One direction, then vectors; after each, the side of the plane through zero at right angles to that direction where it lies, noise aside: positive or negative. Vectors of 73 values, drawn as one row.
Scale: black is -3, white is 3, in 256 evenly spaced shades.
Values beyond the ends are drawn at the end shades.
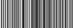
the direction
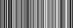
negative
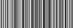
positive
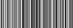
positive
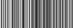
positive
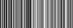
negative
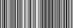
negative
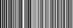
negative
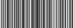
positive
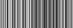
positive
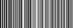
negative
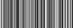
positive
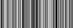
positive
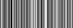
negative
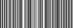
negative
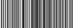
positive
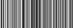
positive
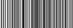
positive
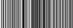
positive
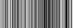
positive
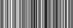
positive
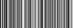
negative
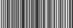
positive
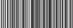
positive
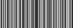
positive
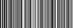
negative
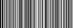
negative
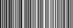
negative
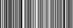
negative
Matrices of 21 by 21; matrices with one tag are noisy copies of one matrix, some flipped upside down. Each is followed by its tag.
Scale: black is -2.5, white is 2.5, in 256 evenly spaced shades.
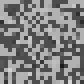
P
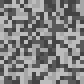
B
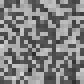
B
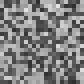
B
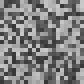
B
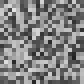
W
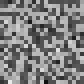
W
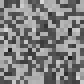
B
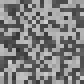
P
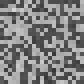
W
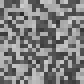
B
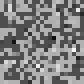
P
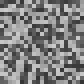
W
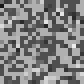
B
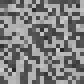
W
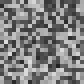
B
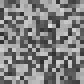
B
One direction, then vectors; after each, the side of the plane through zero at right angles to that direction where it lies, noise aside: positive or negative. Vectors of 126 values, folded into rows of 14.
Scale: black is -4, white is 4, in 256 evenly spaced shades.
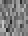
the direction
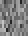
positive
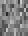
negative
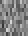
negative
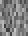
positive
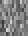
negative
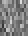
negative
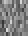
negative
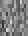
negative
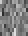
positive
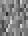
negative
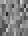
negative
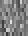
negative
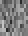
positive
